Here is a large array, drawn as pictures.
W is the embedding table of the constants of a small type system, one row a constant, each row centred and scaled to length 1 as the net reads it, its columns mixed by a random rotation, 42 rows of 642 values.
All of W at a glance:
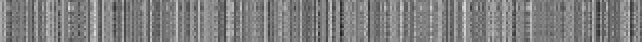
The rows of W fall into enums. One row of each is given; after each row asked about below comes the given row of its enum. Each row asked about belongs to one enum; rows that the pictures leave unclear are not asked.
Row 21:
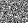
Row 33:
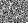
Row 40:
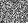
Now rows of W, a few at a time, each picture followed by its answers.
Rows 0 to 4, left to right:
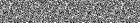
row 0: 33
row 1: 40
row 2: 33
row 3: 21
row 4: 33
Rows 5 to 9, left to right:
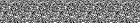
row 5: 21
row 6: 21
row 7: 21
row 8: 21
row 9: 21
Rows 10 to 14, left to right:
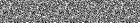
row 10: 33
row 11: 21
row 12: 33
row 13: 40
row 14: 33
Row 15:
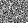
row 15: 33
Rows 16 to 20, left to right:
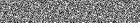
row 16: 21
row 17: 40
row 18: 33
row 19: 21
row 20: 40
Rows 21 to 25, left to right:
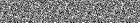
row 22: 40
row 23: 33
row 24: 21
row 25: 33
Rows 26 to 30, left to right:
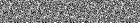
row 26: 33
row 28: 21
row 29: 40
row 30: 33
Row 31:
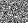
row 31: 21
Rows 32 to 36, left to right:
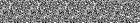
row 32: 33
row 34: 33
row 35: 33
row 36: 21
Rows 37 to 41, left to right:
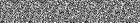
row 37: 40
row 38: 40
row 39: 33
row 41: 33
